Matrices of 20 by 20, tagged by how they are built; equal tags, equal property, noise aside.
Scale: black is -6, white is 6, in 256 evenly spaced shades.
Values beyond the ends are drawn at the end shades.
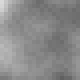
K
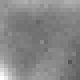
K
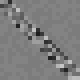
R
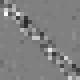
R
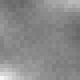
K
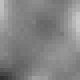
K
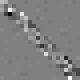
R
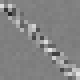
R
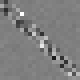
R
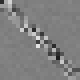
R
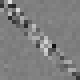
R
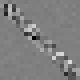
R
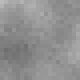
K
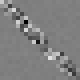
R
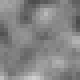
K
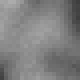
K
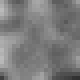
K
